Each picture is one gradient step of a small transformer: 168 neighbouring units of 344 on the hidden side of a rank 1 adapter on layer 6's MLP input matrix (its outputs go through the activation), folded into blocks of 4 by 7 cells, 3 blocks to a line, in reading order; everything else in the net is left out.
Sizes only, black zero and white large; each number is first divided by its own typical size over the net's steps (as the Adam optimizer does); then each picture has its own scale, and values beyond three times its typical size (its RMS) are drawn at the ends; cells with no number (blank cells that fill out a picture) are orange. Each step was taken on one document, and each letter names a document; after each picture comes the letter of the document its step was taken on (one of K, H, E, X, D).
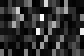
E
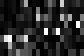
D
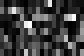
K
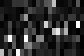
D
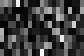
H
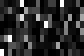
D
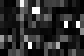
D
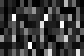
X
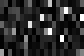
E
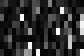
K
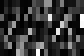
K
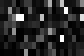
E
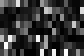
H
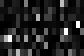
D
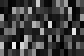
X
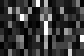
K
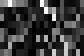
H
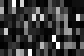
H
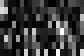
K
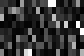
K
